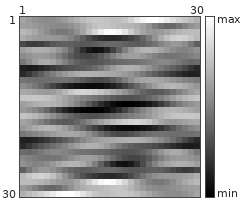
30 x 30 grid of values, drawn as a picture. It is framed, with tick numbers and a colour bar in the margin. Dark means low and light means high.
On average the colour sits 50% of the way up the scale. Streaks run across, left to right. It looks the same turned upside down. Values change most from cell to cell in the centre. The centre is the ninth with the lowest average. No overall slope runs across the table.
